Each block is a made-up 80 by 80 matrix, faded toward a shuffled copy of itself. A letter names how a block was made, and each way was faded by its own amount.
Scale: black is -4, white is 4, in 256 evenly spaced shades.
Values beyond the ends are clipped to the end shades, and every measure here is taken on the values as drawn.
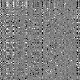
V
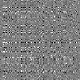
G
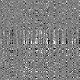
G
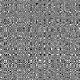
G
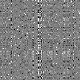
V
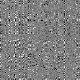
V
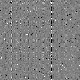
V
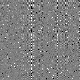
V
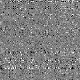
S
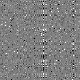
V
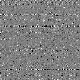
S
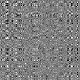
G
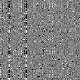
V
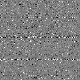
S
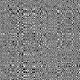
G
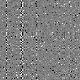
V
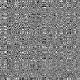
G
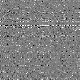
S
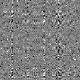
V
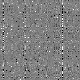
V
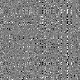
V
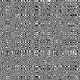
G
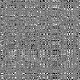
G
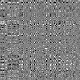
G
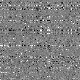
S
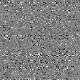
S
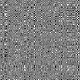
G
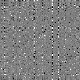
V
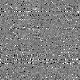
S
